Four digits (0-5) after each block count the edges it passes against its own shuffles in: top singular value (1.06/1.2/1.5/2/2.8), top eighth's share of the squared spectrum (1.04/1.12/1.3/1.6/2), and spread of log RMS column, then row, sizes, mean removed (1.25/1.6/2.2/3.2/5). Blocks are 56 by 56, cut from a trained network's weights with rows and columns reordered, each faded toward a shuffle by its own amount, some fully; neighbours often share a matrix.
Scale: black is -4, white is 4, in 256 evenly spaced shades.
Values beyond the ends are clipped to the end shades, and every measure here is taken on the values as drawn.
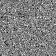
0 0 0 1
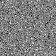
0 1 0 0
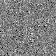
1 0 0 0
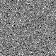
1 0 0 0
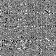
2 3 0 2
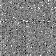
2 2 0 1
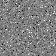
0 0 0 0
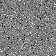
0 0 0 0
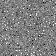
0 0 0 0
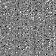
2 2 0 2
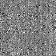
2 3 1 2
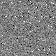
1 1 0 0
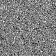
0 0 0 0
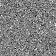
1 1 0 0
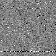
3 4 0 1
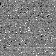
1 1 1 0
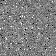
0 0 0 0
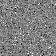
0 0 0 0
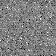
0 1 1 0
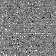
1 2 1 0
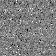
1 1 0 0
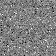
0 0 0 0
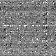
3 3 2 1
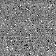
1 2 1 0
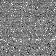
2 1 0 0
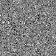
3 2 1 1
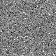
1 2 0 0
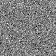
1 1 0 0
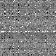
3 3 2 1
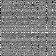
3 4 3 1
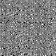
2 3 0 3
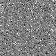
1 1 0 1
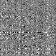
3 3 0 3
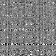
3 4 0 3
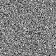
2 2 0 0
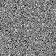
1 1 0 0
